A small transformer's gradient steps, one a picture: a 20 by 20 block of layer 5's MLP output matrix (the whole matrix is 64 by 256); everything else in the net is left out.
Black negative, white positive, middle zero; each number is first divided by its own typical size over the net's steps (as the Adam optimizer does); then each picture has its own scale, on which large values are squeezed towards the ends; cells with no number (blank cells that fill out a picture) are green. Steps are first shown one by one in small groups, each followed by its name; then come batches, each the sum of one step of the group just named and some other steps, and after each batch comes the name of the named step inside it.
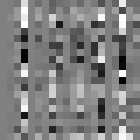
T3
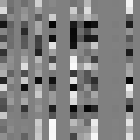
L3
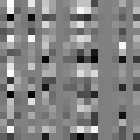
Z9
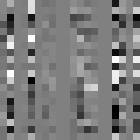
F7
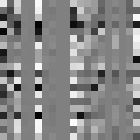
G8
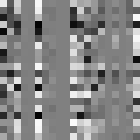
G8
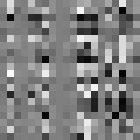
Z9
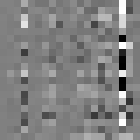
T3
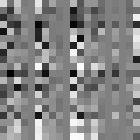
G8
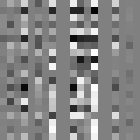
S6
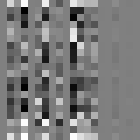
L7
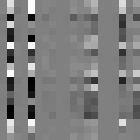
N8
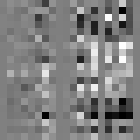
S6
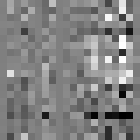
S6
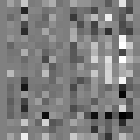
L7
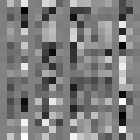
L7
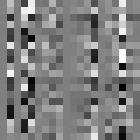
N8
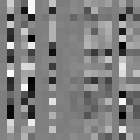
N8
